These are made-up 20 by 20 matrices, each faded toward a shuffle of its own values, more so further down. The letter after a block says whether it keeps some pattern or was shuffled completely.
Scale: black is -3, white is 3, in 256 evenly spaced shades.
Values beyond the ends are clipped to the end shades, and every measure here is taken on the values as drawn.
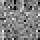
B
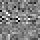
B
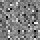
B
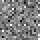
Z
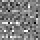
B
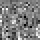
B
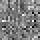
B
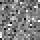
Z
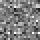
B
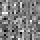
B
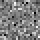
Z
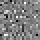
B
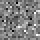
Z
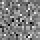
Z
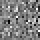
B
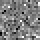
Z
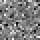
Z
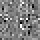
B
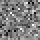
Z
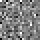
B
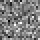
Z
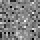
B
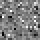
B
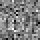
B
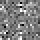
B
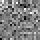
B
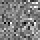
B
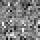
B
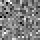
Z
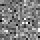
Z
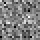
B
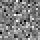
Z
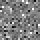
Z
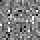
B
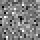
Z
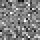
Z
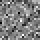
Z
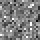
Z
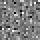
Z
